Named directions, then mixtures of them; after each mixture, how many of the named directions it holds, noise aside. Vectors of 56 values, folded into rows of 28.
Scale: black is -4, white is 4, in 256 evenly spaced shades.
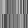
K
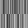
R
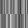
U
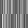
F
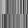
one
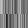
three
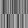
one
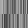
two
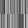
three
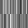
three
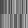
three
